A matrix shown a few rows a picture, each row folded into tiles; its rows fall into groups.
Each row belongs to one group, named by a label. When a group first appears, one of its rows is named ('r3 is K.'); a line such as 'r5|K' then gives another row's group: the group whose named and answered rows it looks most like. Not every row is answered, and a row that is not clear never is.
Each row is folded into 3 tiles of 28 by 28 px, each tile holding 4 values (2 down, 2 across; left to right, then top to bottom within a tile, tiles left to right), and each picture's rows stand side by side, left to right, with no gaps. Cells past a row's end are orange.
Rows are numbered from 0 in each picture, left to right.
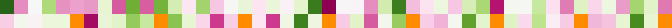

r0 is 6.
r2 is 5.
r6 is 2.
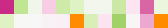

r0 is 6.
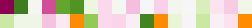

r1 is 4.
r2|2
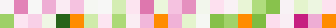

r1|2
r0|4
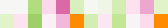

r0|2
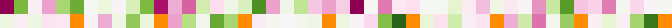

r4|4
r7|4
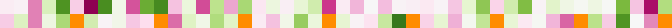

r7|2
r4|4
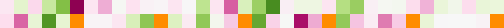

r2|2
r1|4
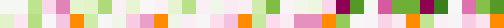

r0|2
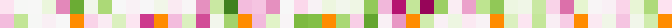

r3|4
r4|2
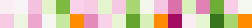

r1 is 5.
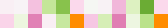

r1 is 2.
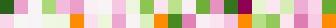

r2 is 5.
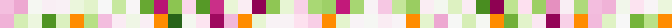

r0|4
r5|5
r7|4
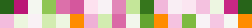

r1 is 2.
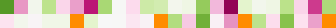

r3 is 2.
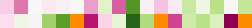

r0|4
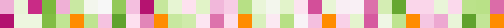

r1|2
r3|2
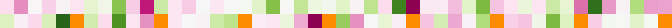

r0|4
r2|4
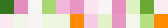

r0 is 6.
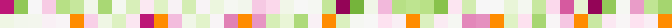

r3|4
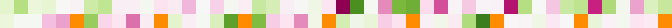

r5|4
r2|4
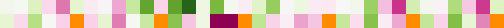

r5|2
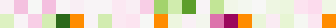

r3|2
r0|4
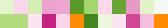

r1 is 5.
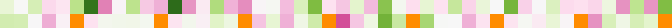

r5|5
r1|6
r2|6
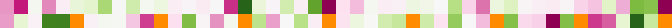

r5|2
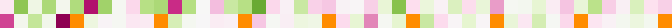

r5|5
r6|2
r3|6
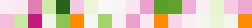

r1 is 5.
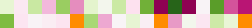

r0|5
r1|5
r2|6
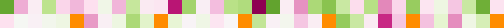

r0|6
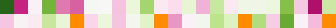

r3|2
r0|6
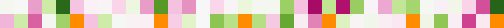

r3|2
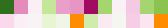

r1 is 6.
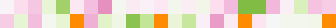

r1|4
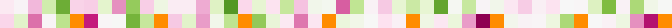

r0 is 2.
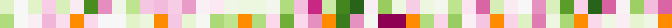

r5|2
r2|4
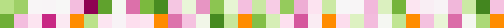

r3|5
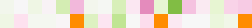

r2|6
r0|5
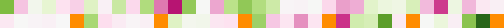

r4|4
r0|6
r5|4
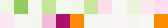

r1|6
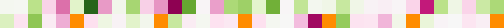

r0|2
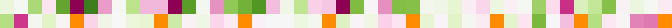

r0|5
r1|6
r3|6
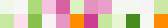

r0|2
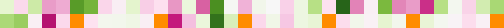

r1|6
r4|6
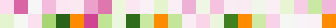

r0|4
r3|5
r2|4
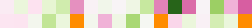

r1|5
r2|6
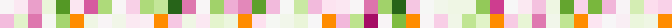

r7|6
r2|6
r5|5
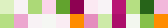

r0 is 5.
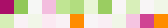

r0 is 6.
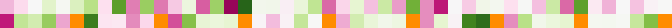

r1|5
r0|4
